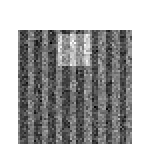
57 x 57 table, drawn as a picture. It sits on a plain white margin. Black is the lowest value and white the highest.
Odd patch: higher, in the top middle. Ninth with the highest average: top middle. Stripes: upright, repeating 8 times.
